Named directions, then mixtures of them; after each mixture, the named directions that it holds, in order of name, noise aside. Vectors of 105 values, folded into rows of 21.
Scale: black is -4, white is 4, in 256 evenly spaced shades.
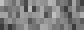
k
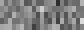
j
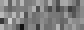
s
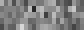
j, k, s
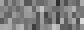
j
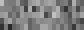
k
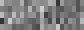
j, k, s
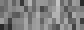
j, k, s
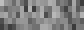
k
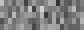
j, k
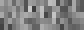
j, k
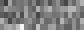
j, k, s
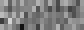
s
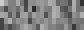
k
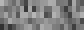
k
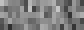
k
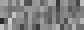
j, s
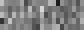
j, k, s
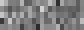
j, k, s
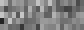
k, s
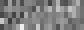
s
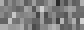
j
